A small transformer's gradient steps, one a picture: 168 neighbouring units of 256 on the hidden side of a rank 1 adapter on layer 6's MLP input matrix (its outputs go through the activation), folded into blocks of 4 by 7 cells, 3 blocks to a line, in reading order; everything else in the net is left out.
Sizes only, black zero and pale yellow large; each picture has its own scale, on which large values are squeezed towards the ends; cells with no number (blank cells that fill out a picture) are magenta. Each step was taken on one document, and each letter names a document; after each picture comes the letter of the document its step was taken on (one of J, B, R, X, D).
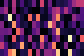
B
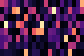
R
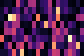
B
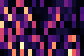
B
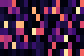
R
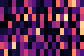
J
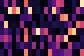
R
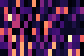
B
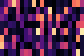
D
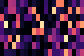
R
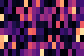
J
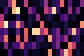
R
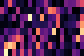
D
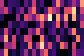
J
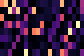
R
